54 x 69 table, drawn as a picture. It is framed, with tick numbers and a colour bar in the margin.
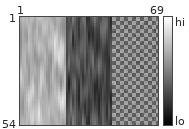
The table splits into one row of 3 panels. Panel 1,1: high, streaked downward. Panel 1,2: low, streaked downward. Panel 1,3: middling, checkered, strong in contrast.
